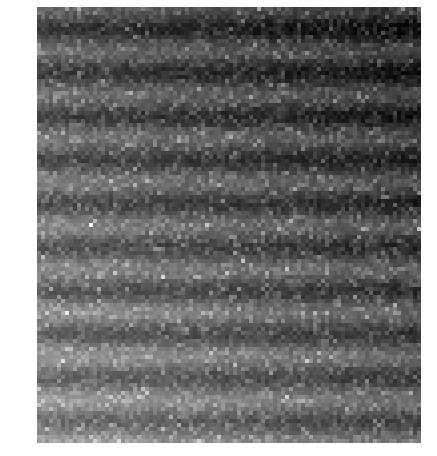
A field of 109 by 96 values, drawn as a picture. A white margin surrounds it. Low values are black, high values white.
Stripes running across repeat 10 times from top to bottom. No single row or column stands out from its neighbours. The ninth with the highest average is the bottom left. There is an overall slope up to the bottom left.
